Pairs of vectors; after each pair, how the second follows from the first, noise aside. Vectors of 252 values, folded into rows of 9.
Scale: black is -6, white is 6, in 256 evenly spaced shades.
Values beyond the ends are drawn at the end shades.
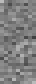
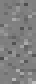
partly zeroed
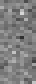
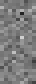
sign-scrambled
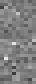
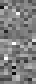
scaled up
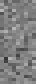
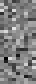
scaled up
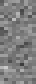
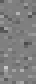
partly zeroed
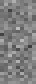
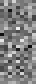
scaled up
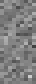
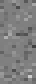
partly zeroed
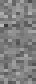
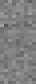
shrunk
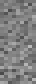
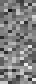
scaled up
